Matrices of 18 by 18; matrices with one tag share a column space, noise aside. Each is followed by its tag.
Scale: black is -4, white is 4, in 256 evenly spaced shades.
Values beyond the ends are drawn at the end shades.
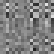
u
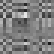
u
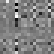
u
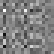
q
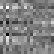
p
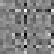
q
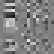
u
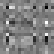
p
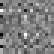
q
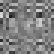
u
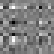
p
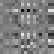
q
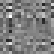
u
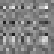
p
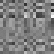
u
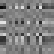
p
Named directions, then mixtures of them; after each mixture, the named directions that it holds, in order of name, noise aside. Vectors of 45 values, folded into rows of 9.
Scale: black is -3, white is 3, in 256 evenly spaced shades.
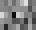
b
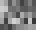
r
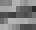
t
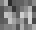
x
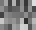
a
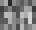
x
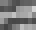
t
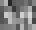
x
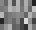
a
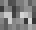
b, x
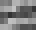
t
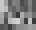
r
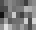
b, r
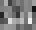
t, x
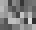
r, x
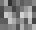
x
